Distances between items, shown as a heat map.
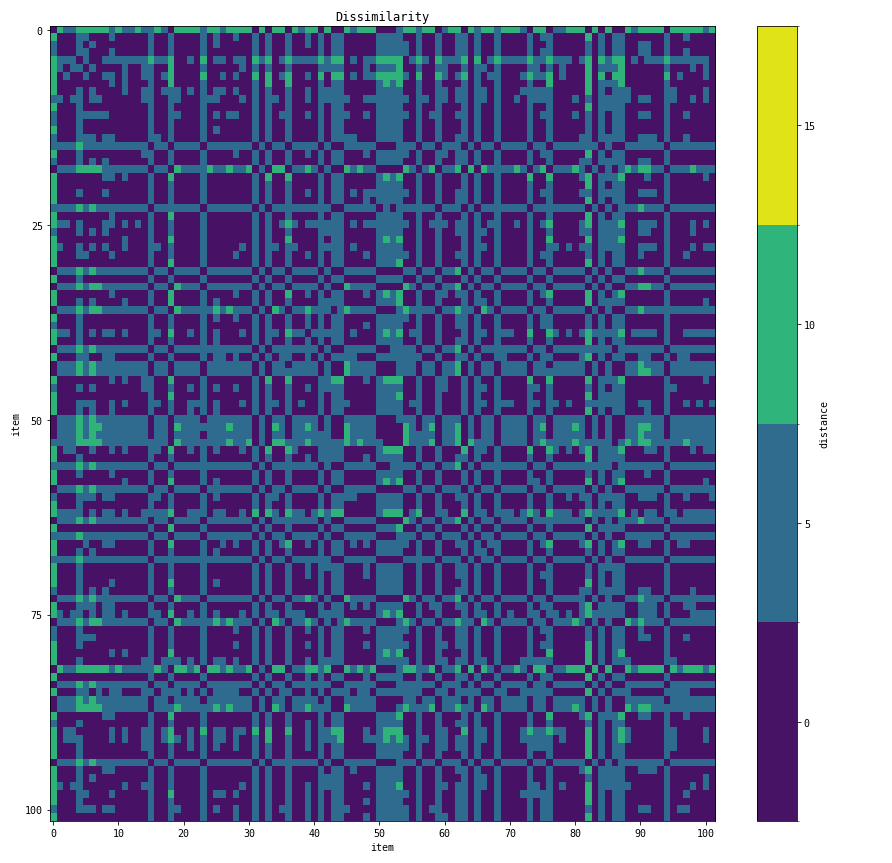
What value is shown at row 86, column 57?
5
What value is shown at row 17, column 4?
5
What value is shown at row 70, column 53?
5
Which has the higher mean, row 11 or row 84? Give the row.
84
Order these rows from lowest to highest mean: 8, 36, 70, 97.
70, 97, 8, 36
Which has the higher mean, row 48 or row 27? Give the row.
48
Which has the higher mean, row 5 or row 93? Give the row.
5
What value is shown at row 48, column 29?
5
